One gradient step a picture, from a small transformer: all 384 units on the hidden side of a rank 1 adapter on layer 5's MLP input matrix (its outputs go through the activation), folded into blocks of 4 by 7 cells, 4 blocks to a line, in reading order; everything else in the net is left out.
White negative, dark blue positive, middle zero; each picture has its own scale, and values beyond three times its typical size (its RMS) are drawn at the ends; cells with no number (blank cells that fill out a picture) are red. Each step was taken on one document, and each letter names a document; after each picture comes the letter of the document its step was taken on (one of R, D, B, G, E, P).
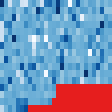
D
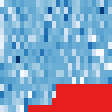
D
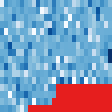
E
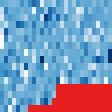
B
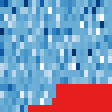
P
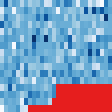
D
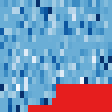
B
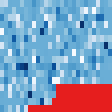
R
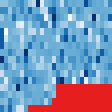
E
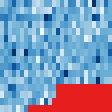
B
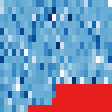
E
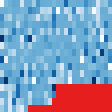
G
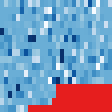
R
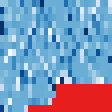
G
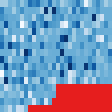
E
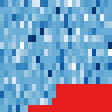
P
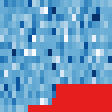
E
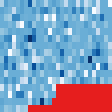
R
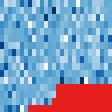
B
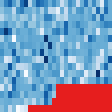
B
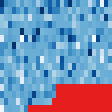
D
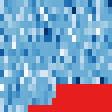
G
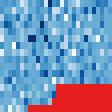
D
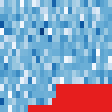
R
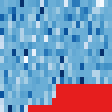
G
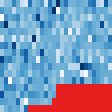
D
